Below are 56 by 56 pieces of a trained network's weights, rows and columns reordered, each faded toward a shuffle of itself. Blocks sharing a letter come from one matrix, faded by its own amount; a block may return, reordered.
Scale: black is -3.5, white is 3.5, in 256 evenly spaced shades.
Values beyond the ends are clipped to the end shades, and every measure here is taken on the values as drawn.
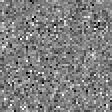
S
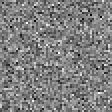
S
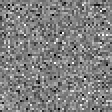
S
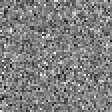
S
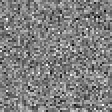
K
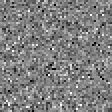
S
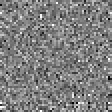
K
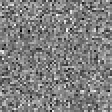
K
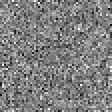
S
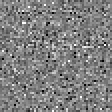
S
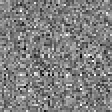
K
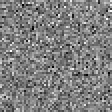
S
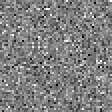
S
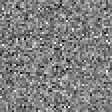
S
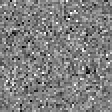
S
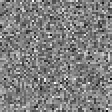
K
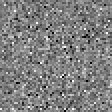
S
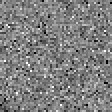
S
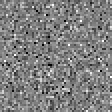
S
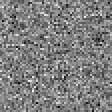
S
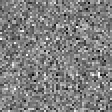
K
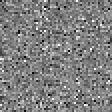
S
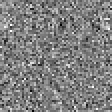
K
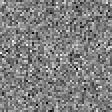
S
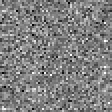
K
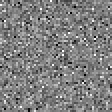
S
